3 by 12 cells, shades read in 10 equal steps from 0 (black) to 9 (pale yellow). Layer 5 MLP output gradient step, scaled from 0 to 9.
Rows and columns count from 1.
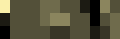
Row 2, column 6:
5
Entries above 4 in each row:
2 2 0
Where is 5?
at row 1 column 11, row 2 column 6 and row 2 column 7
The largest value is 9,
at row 1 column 1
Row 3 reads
0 3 3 3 3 2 2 3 3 1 2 4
